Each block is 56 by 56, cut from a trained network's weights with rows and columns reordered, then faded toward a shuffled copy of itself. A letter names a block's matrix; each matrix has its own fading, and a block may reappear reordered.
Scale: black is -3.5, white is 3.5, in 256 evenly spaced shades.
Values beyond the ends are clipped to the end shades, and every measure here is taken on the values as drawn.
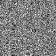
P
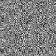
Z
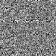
P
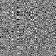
Z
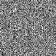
P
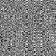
Z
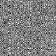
Z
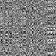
Z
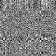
Z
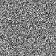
P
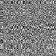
Z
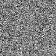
P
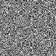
P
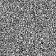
P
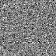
P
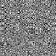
Z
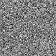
P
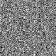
P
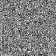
P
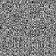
Z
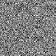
P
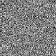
P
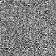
P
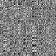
Z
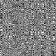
Z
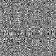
Z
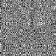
Z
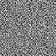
Z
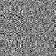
Z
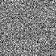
P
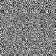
Z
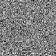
P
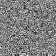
P
